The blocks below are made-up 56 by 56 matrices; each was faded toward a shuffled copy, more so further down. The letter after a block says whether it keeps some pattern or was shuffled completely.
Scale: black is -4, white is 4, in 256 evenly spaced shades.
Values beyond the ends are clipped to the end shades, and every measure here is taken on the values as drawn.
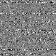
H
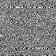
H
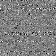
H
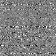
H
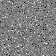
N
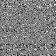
H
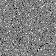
N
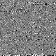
H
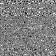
H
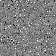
N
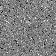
N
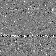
H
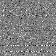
H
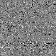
H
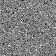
N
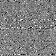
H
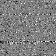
H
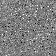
N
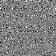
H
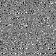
H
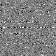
H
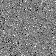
N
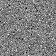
N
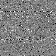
H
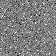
N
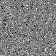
N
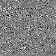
H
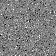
N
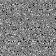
H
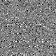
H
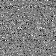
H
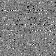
H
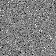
N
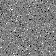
N
